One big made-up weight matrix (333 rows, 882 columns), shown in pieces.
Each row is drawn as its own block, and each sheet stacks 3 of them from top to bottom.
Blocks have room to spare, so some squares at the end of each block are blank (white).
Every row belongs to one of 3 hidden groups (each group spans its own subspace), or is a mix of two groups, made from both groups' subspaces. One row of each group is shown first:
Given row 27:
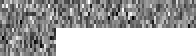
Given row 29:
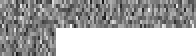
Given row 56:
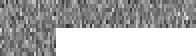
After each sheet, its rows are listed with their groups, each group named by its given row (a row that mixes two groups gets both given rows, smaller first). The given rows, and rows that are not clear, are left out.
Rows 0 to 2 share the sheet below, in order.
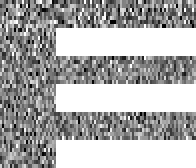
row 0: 29
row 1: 56
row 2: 27
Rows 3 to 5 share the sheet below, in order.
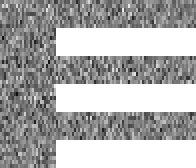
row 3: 27
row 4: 27
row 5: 27 and 56
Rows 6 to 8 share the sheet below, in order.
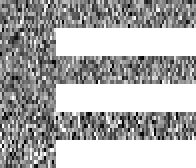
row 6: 27
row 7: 29
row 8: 27
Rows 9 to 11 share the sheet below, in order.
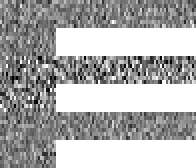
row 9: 29
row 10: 29
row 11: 27
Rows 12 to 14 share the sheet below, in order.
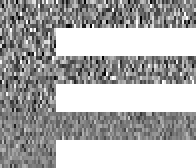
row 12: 56
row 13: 29
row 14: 27
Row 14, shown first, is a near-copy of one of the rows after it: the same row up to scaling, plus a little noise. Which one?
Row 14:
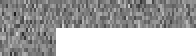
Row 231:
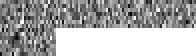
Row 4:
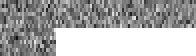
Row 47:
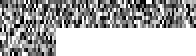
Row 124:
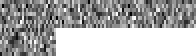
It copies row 47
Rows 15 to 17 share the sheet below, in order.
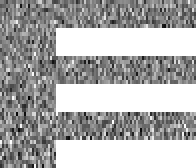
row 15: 29
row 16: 29
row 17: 56
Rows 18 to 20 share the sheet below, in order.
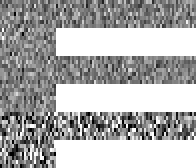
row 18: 27
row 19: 27
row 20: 27
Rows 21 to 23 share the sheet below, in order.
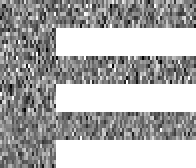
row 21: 56
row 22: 29 and 56
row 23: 56
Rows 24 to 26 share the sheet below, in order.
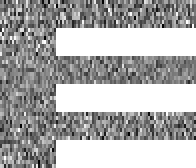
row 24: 27
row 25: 27
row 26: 56
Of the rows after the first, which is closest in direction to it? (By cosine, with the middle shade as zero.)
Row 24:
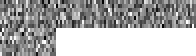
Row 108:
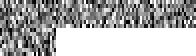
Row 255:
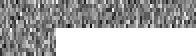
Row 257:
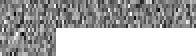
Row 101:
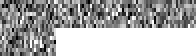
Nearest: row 257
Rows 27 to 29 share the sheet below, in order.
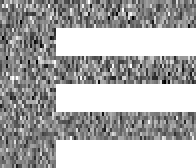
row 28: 29
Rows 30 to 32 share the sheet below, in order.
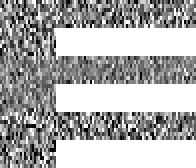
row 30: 56
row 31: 56
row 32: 27
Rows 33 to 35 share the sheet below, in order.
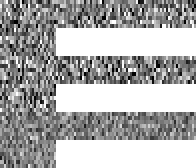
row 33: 29
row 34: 27
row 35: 56
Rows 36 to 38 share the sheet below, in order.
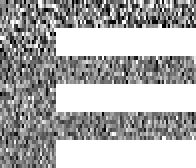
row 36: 29
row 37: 29
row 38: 29
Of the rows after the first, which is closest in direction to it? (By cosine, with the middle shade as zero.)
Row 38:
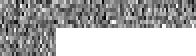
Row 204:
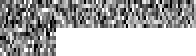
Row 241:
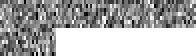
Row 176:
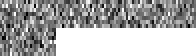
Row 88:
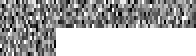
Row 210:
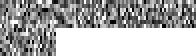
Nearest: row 204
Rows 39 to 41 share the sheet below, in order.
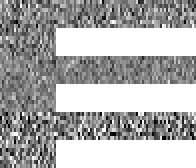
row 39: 29
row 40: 29
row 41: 29
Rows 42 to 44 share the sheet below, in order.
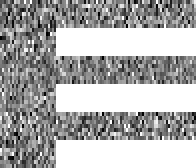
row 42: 29
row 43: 27
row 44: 29
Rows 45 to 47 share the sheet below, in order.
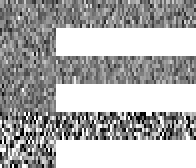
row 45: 56
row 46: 27
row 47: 27
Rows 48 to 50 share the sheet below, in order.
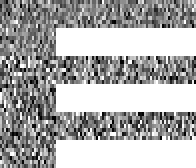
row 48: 29
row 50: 29
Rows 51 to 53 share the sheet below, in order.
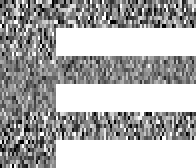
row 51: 29
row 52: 29
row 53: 27
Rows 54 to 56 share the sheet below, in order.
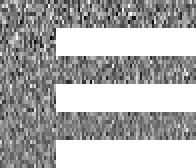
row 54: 27
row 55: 56
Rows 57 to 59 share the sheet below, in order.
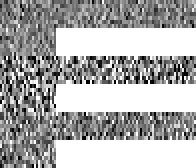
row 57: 29
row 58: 56
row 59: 56
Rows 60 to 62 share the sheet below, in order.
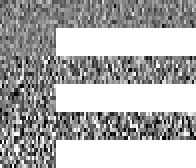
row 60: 29
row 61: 27
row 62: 27 and 29
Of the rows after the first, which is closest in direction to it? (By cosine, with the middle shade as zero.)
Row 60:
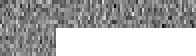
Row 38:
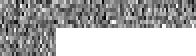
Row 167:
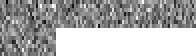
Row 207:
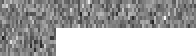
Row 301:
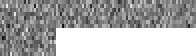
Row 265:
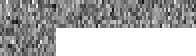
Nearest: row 167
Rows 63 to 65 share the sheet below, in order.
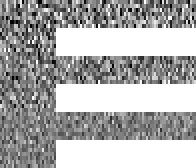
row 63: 29 and 56
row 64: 29
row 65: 56
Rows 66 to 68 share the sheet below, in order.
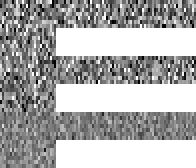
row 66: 29
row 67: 29
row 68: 27
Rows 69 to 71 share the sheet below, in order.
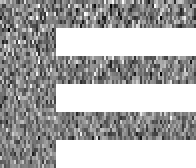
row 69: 56
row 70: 56
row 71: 27 and 29
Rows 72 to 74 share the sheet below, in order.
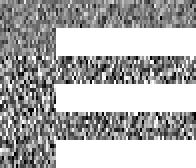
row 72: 56
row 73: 56
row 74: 29
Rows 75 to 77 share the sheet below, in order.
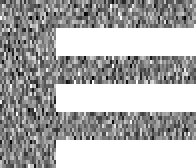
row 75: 56
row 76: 56
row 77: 56
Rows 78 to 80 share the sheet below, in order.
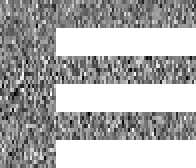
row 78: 29
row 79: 27
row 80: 27
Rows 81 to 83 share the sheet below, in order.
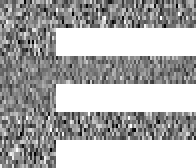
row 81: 29 and 56
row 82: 56
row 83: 27
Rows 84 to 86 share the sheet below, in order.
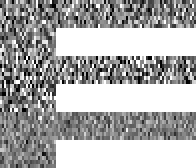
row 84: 29
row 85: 27
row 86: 27 and 29
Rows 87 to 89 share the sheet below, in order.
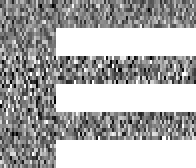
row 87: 29
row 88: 56
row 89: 29
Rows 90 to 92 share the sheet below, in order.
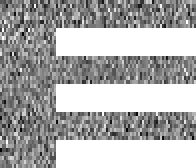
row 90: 27
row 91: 56
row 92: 29
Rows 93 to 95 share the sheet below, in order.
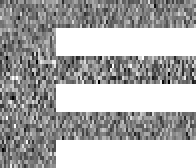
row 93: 56
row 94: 29
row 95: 27
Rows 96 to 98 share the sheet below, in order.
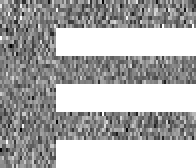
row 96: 29
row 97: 29
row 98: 29
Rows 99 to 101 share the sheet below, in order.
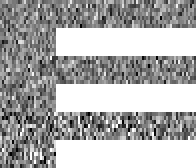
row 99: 56
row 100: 29
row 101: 27
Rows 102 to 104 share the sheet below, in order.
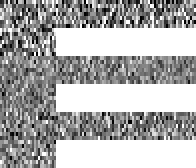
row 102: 56
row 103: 27
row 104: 27 and 29
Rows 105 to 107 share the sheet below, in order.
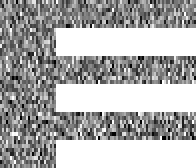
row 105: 56
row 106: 29
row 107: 29
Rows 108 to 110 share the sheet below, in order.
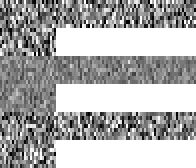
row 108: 56
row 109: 27
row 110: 27
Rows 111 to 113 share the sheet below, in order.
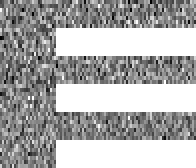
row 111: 29 and 56
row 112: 29
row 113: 27 and 29
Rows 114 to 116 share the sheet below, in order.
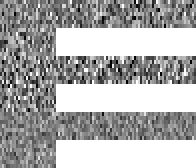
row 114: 27 and 56
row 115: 56
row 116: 27 and 29
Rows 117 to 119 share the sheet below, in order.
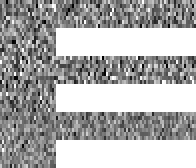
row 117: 29
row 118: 29
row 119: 27
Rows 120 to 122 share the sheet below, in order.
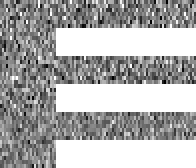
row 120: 56
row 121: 29
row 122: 56
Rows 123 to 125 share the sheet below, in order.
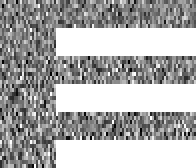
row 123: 56
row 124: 27
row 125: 56
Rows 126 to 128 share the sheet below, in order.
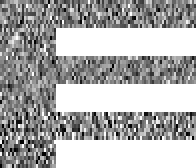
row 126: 27
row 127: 29 and 56
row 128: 27
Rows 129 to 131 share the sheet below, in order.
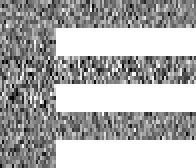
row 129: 27 and 29
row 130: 27
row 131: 27
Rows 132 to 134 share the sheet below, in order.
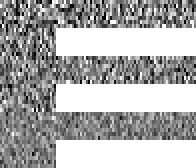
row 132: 29
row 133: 56
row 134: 29
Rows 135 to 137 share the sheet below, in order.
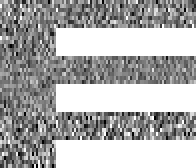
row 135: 29
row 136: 56
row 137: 56
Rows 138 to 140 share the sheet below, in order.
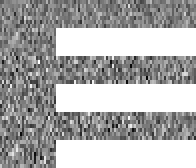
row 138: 27
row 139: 56
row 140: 27
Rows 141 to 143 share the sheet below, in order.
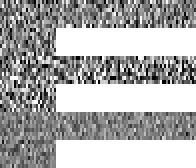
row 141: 56
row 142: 29
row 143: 27
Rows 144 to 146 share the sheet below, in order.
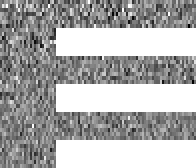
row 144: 27
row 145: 29
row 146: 27
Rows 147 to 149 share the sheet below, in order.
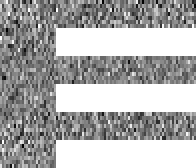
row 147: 29
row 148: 27
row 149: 27
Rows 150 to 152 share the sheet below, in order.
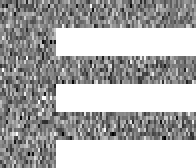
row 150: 27
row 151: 27
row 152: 29
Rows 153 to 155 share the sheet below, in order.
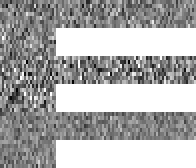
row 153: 27
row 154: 27
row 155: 56
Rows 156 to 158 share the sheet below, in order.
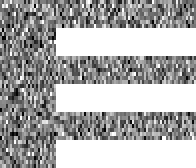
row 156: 27
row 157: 27
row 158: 29
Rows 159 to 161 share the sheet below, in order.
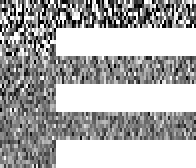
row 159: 27
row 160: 27
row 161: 56
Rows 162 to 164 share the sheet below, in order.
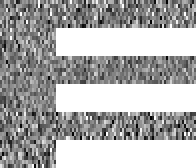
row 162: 56
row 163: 56
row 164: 56
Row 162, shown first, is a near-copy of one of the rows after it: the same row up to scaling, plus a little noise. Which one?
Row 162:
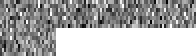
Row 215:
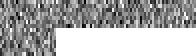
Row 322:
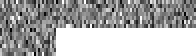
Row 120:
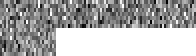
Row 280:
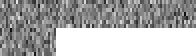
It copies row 120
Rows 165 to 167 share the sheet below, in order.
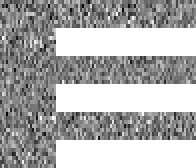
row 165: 27
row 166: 27
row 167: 29
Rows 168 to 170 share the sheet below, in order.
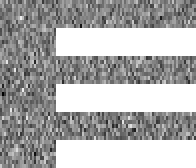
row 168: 56
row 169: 27
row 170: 27
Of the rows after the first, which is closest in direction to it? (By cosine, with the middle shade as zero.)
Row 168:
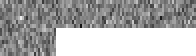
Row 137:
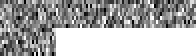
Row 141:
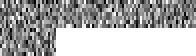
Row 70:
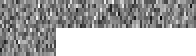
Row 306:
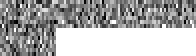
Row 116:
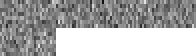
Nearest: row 141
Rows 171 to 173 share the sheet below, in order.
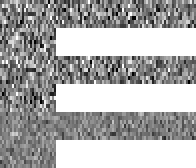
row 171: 27
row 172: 27
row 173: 29
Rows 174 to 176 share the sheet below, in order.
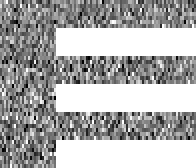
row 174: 29
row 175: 27
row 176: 27
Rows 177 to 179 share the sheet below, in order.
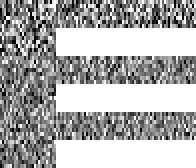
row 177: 29
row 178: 27
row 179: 27 and 56
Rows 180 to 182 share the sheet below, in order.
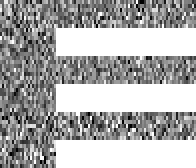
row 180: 27 and 29
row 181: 27
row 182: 27
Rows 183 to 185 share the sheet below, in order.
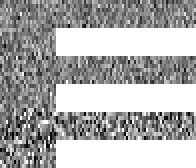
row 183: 56
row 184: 27 and 56
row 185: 29
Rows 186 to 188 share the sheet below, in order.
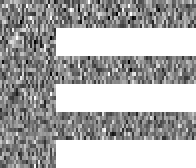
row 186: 27
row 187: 27
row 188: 29 and 56
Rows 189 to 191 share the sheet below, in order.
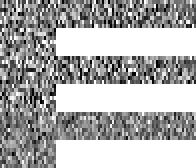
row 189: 27
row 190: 27
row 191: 29
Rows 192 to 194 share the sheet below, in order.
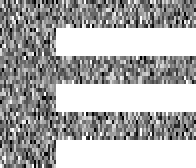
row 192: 56
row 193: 27 and 56
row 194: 56
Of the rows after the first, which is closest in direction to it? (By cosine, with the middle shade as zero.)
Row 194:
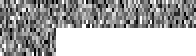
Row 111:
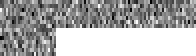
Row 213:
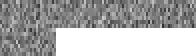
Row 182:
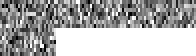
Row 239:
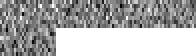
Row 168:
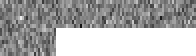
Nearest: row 213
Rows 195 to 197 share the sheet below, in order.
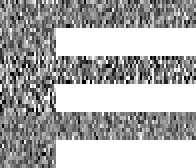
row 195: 56
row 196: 56
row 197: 27
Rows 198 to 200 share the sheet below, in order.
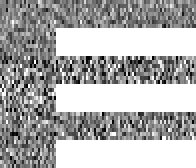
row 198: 29
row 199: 27
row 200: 29
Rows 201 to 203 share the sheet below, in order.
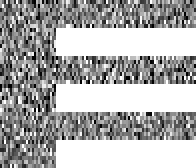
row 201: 56
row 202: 56
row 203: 27
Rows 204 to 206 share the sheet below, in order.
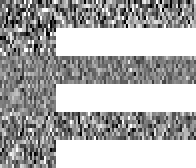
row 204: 29
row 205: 27
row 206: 27
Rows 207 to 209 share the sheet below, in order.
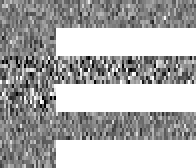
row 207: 27
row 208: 27
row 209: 56
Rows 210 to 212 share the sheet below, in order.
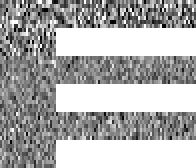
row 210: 29
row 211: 29
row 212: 56
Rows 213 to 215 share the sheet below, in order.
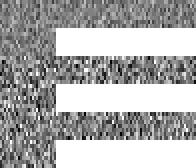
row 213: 29 and 56
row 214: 56
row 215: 56
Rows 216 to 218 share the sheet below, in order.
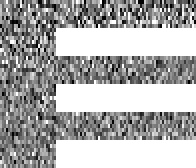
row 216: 29
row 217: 27
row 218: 29
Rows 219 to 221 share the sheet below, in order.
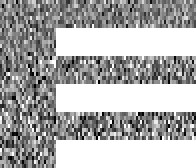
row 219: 56
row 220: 29
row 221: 29
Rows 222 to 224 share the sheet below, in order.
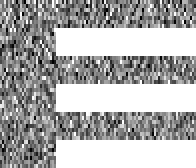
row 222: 29 and 56
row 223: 29
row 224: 27
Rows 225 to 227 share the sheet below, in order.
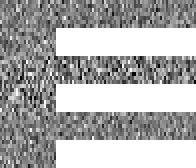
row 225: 27 and 56
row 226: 27
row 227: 56
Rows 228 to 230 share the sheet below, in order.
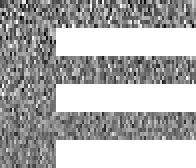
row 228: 27 and 29
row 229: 27
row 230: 29
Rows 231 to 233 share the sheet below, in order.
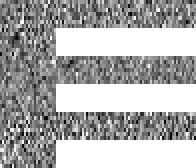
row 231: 27
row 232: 29
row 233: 27 and 56
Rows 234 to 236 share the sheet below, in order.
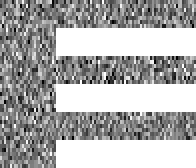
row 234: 29
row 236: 27
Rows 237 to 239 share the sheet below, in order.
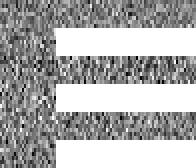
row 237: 27
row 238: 27 and 29
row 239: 29
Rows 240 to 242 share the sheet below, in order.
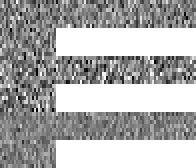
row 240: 56
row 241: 56
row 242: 56
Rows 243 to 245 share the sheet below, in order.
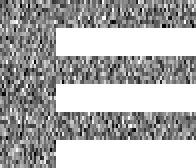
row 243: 29
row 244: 27
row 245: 27
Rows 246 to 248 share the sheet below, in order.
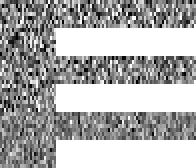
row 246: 27
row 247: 56
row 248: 27
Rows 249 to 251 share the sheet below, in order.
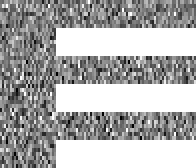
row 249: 27
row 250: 27
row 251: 29
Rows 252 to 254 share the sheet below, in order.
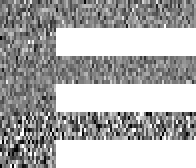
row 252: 29
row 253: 27
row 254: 27
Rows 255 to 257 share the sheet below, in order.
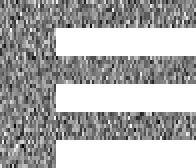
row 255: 56
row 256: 56
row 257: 27
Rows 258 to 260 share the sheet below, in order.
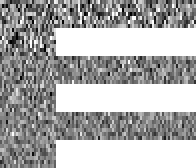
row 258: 27
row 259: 27
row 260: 29
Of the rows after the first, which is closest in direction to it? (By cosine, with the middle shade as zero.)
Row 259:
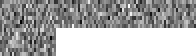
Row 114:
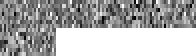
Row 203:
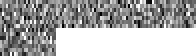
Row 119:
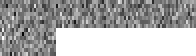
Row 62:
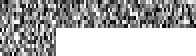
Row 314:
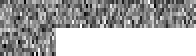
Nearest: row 114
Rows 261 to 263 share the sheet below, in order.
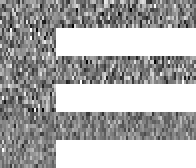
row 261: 27 and 56
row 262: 56
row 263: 27
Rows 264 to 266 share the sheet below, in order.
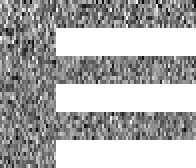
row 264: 29
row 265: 29
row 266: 56
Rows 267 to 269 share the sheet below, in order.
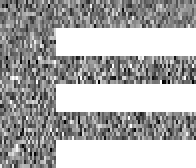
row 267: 27
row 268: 29
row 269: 27
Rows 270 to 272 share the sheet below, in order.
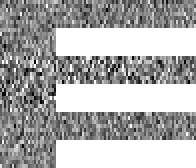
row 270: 56
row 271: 27
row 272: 27
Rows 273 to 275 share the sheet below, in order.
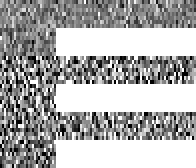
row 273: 29 and 56
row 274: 56
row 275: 27
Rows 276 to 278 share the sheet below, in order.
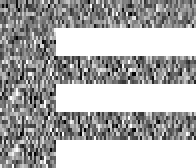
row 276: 27
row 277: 27
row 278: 27
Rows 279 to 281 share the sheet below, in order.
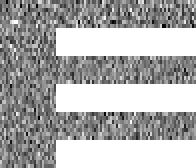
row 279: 29
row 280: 56
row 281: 56
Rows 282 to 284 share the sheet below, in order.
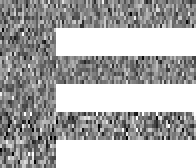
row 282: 27
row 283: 29
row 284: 29
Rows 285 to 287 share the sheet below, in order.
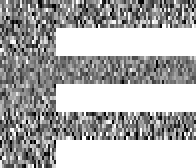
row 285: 29
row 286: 27 and 29
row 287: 56
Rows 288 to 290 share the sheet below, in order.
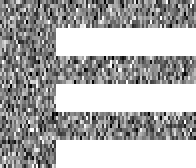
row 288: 56
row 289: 56
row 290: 29 and 56
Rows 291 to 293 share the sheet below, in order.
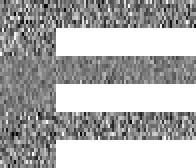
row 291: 27 and 56
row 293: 29
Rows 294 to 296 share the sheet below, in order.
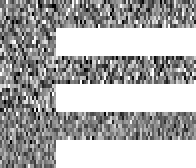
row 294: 29
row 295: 56
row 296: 56
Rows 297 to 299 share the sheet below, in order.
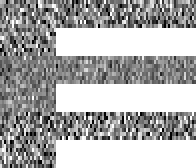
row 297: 29
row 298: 29 and 56
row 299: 27 and 56
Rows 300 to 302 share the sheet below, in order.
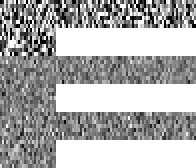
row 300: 27
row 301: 27
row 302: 27
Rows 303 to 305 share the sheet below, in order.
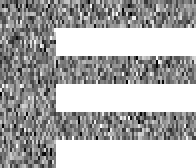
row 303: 27
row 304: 27 and 29
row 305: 27
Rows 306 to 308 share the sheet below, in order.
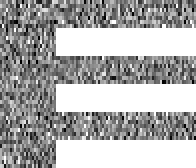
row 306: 29
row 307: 29
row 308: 56
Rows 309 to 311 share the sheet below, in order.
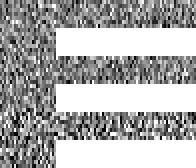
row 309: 29
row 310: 56
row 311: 29
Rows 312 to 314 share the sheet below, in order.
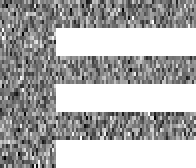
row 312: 27
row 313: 27
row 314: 56
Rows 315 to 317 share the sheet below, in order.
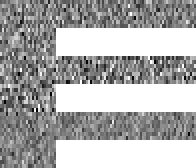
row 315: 27
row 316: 56
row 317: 29 and 56
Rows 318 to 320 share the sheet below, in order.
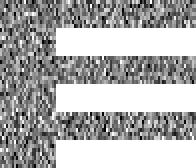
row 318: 27 and 56
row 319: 29
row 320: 29
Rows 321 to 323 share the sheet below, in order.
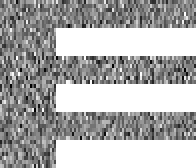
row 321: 56
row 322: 56
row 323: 56
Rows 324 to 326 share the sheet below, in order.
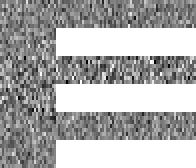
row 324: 27
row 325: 56
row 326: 29
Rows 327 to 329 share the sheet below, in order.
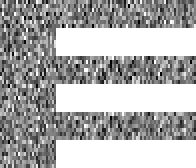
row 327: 27 and 56
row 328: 56
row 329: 56
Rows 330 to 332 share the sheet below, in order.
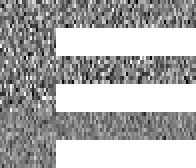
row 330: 56
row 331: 27 and 56
